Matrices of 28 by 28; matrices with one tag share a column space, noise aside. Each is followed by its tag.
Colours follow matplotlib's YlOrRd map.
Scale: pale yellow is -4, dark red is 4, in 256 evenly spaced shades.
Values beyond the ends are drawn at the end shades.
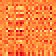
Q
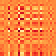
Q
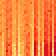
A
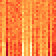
A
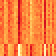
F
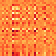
Q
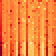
A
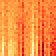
A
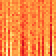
A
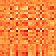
Q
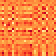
Q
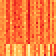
F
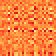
Q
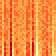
A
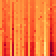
A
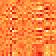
Q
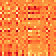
Q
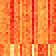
F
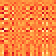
Q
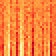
A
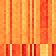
F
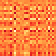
Q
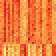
F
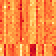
F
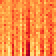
A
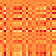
Q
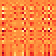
Q
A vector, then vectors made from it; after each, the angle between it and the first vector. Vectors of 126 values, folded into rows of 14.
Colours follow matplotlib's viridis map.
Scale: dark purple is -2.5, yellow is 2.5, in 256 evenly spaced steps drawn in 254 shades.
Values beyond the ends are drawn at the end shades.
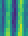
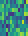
orthogonal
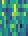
partly opposed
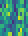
partly aligned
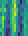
nearly opposite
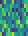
orthogonal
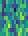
partly aligned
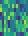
orthogonal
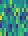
orthogonal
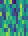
partly aligned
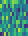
orthogonal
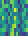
partly opposed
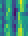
nearly parallel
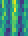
nearly opposite
